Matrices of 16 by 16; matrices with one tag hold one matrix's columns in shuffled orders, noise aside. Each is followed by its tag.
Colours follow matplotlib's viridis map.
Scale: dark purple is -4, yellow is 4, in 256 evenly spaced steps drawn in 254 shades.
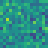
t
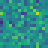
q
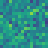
q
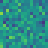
q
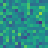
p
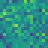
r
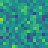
t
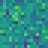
p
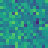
q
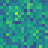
p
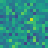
t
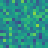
r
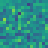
t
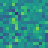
t
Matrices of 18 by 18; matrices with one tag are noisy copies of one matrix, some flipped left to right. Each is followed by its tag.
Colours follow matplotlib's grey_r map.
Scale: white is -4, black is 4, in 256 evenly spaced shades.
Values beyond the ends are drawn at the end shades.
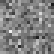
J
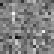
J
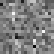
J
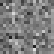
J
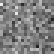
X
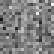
X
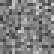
X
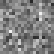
J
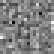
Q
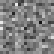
Q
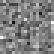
Q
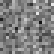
X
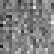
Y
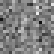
X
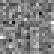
Q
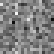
X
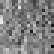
Y
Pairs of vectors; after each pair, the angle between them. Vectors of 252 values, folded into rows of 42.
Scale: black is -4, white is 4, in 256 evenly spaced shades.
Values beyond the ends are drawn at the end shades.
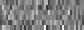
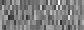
partly opposed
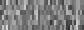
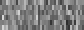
nearly parallel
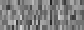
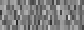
partly aligned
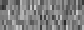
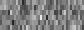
partly opposed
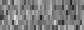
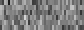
partly opposed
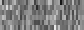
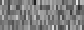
orthogonal
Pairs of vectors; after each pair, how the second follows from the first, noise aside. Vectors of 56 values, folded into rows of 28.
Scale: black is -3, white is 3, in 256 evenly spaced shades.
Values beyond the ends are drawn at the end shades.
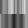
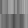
shrunk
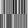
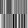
wrapped around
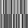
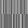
shrunk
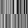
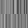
shrunk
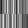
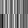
wrapped around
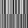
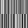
wrapped around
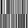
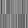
shrunk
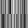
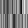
wrapped around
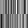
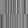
shrunk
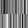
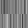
shrunk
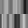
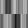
wrapped around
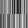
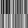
wrapped around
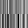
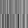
shrunk
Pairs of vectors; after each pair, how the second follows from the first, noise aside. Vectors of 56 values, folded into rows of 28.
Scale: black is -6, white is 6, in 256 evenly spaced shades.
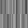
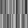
scaled up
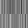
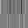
partly zeroed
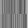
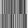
scaled up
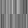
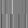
partly zeroed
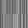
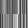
scaled up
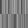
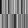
scaled up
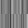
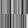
scaled up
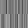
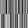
scaled up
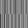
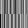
scaled up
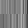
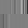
partly zeroed
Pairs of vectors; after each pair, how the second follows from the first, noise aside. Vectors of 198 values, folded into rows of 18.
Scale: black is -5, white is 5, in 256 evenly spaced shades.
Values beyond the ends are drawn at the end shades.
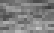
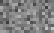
shuffled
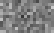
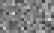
shuffled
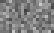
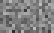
sign-scrambled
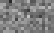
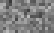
copied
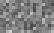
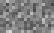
copied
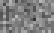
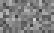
sign-scrambled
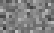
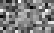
scaled up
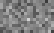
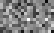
scaled up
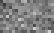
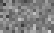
sign-scrambled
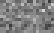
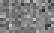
sign-scrambled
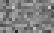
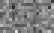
negated
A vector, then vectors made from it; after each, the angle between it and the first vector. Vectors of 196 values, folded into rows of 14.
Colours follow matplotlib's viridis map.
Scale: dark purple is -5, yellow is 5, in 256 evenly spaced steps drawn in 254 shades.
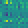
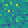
orthogonal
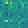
nearly parallel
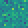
partly opposed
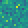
partly aligned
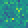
partly aligned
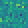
partly aligned
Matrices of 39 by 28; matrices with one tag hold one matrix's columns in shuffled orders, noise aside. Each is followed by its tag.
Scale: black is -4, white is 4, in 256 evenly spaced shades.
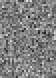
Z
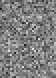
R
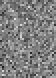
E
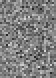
R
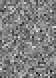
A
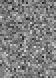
R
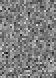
E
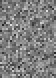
E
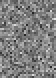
E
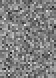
E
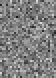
Z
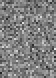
R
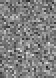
R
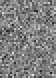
A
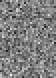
Z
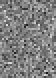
E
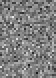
R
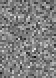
R
